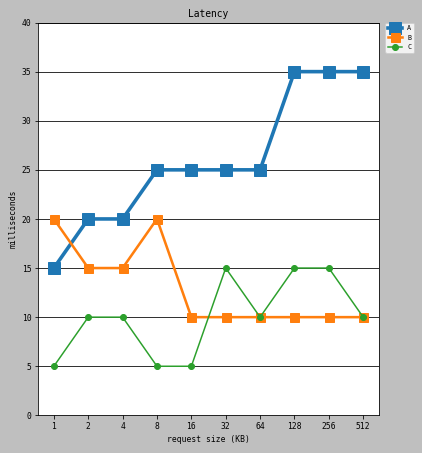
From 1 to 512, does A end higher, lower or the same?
higher
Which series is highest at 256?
A
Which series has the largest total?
A
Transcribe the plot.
Title: Latency
x-axis: request size (KB), ticks 1 2 4 8 16 32 64 128 256 512
y-axis: milliseconds, ticks 0 5 10 15 20 25 30 35 40
Legend: A, B, C
Values:
A: 15 20 20 25 25 25 25 35 35 35
B: 20 15 15 20 10 10 10 10 10 10
C: 5 10 10 5 5 15 10 15 15 10
